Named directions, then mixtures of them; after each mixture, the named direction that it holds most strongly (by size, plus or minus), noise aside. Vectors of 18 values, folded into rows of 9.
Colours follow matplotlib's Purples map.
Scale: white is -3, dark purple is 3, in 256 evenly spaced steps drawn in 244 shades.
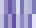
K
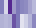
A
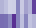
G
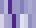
A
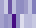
A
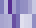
A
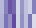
K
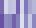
G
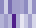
A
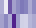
A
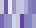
A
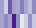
A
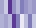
A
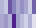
K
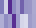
A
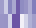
A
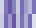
K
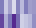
G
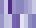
A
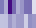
G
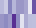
G
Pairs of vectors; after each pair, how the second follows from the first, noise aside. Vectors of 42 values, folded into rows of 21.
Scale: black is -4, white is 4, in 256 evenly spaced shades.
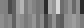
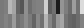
negated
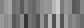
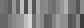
wrapped around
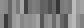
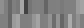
partly zeroed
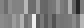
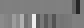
partly zeroed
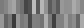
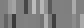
partly zeroed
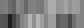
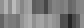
wrapped around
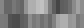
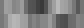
negated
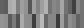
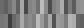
reversed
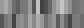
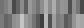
reversed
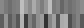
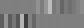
partly zeroed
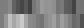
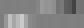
partly zeroed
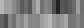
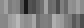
wrapped around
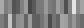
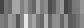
wrapped around
